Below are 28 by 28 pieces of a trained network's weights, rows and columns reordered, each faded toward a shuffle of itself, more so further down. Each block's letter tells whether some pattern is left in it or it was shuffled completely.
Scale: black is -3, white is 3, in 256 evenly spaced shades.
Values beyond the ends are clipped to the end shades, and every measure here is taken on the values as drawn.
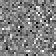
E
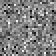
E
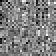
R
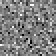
E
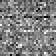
R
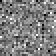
E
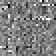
R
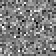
E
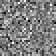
E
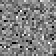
E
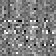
R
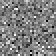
E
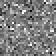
E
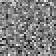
E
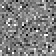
E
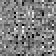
R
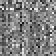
R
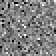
E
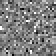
E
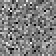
E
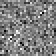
E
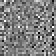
R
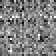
R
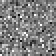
E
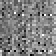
R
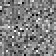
E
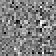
R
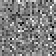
R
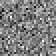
E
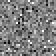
E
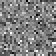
R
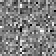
R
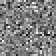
R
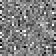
R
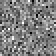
E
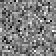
E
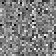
R
